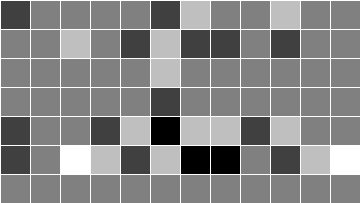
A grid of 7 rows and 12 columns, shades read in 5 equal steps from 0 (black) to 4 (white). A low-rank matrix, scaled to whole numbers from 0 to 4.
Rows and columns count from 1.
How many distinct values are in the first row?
3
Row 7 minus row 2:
0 0 -1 0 1 -1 1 1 0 1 0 0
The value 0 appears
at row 5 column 6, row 6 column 7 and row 6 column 8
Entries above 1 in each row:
10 8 12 11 8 7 12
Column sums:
11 14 17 14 13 13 13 12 13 14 15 16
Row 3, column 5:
2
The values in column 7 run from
0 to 3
